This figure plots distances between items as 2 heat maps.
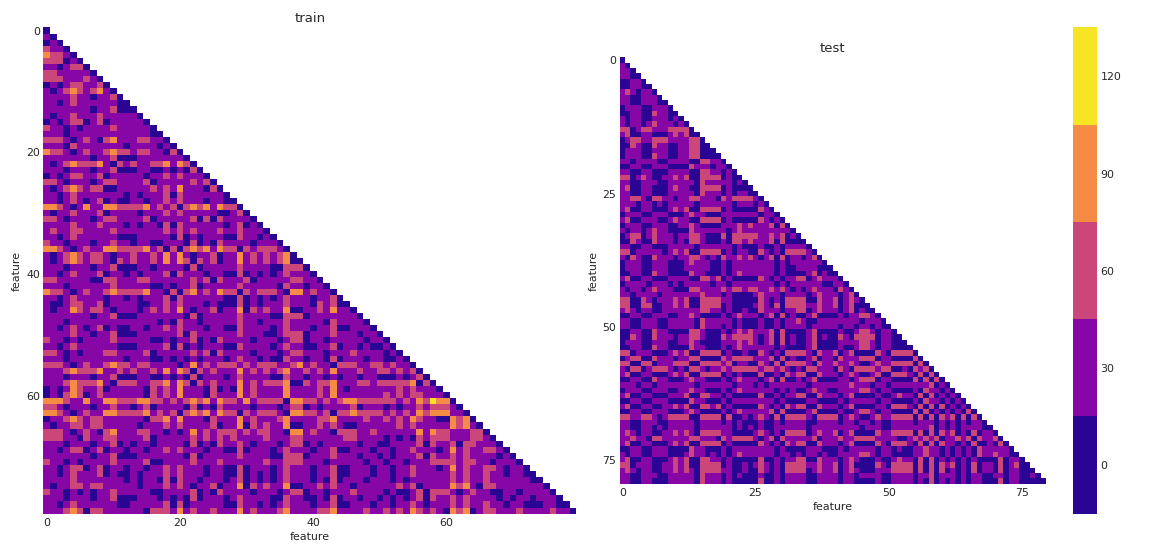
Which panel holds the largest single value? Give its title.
train
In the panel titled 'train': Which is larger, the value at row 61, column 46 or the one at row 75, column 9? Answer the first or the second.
the first
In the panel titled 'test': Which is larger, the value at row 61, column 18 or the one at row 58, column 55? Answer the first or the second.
the second
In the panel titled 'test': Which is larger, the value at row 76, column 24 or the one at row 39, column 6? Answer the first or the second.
the second
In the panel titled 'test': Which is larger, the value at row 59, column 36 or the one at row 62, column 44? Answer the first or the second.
the second
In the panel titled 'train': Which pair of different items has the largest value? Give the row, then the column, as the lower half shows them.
61, 58
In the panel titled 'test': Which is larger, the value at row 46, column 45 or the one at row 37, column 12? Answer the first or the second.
the second
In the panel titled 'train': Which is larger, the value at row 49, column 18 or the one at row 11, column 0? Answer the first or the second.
the first
